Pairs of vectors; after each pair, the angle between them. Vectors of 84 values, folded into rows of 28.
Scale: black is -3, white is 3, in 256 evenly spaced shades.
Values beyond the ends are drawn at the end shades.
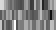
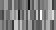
orthogonal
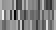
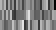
orthogonal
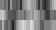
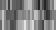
nearly parallel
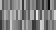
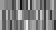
orthogonal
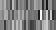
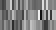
nearly opposite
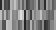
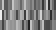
partly aligned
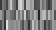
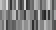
nearly opposite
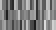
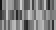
partly opposed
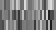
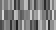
orthogonal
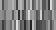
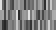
partly aligned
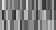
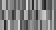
nearly parallel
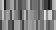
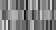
orthogonal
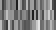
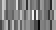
nearly opposite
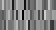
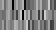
nearly parallel
